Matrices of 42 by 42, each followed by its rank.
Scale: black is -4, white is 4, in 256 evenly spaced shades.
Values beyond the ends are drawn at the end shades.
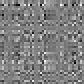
three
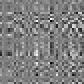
three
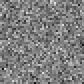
full rank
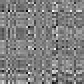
three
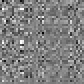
five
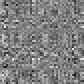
five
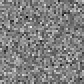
full rank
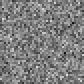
full rank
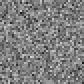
full rank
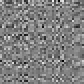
five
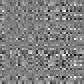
three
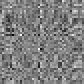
five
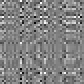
three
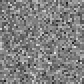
full rank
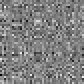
five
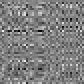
three
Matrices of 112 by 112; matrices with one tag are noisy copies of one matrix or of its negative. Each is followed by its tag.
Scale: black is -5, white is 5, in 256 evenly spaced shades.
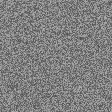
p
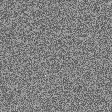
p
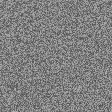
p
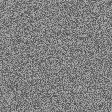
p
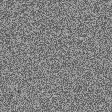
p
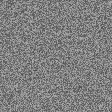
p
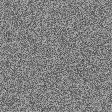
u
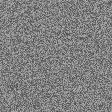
p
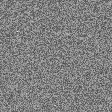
p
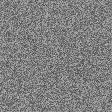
u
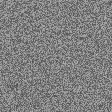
p
